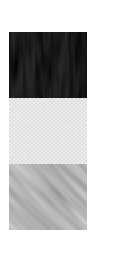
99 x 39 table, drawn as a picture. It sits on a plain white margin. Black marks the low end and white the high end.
The table splits into 3 rows of 1 panel. Panel 1,1: very low, streaked downward, faint in contrast. Panel 2,1: very high, checkered, faint in contrast. Panel 3,1: high, slanting down to the right, faint in contrast.
